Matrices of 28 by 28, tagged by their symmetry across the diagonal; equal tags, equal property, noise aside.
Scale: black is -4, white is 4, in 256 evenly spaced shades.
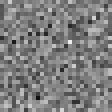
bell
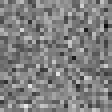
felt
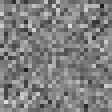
felt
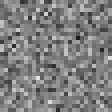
felt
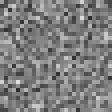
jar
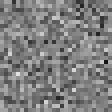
bell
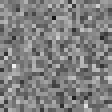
bell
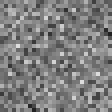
jar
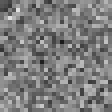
jar
